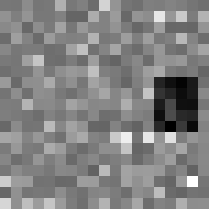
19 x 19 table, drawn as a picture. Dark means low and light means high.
The middle right is the roughest part. There are no regular stripes. In the middle right lies a patch that is lower than the rest. The ninth with the lowest average is the middle right.
